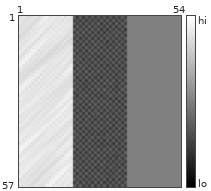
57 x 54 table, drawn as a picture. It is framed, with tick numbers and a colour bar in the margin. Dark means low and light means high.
It is made of 1 by 3 panels. Panel 1,1: very high, slanting up to the right, faint in contrast. Panel 1,2: low, checkered. Panel 1,3: middling, flat.
